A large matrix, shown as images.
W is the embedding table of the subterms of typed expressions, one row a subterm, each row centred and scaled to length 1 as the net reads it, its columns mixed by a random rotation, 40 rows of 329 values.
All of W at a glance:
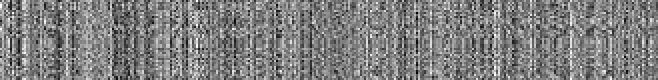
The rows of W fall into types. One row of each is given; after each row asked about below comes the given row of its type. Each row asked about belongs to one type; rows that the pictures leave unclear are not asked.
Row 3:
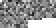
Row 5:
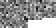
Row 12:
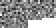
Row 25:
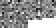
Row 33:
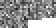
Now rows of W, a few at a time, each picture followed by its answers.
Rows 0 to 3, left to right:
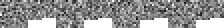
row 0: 12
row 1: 3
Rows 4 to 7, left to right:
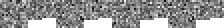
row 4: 3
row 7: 12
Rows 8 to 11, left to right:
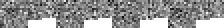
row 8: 33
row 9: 25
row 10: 25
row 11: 25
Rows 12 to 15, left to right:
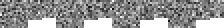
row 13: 12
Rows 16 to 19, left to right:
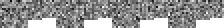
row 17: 33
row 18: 5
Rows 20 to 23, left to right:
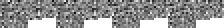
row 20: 25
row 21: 25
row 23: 12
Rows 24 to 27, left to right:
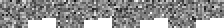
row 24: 3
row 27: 5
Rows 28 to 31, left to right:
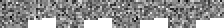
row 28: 25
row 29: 3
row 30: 12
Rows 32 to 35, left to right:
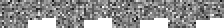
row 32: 25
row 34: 12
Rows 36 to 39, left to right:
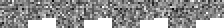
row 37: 33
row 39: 12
